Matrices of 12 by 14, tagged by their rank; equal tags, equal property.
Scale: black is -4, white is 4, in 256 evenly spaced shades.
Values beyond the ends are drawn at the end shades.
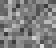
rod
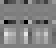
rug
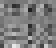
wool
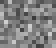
rod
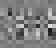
wool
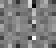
wool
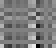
rug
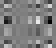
rug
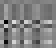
rug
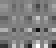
rug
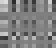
rug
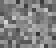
rod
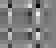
rug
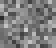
rod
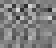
wool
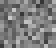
rod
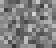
rod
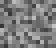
rod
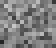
rod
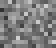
rod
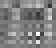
wool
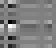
rug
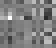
wool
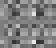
wool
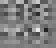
wool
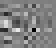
wool
